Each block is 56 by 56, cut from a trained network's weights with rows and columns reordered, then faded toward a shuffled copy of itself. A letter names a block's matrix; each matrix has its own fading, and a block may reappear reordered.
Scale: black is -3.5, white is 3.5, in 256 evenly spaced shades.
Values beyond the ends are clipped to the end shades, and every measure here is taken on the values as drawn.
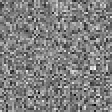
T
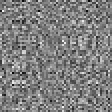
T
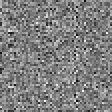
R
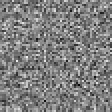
T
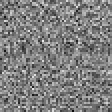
T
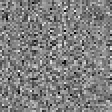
R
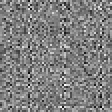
T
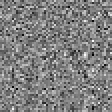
R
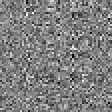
R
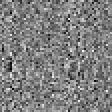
R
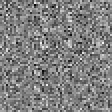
R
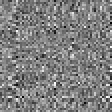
T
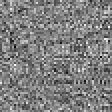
R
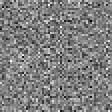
R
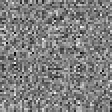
R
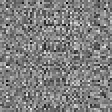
T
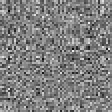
T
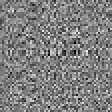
T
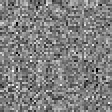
R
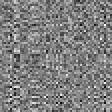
T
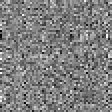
R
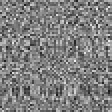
T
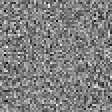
R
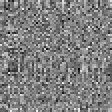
R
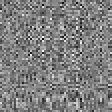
T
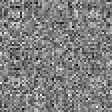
R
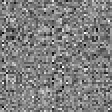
R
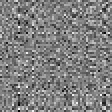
T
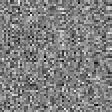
R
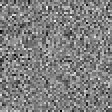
R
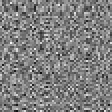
T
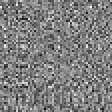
T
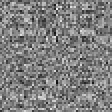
T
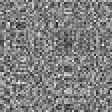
T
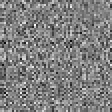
T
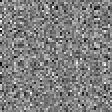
R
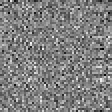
R
